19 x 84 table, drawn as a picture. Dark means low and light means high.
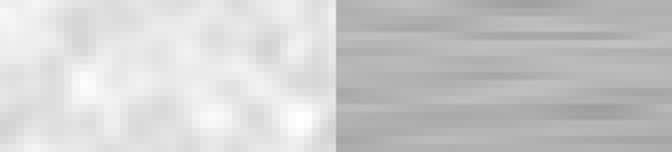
It is made of 1 by 2 panels. Panel 1,1: very high, blotchy, faint in contrast. Panel 1,2: high, streaked across, faint in contrast.
